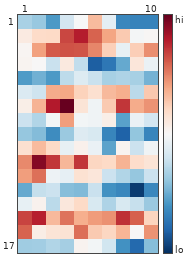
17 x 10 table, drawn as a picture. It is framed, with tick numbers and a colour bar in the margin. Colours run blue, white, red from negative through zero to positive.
Grain: streaks across. Stripes: horizontal, repeating 4 times. Ninth with the lowest average: bottom right.
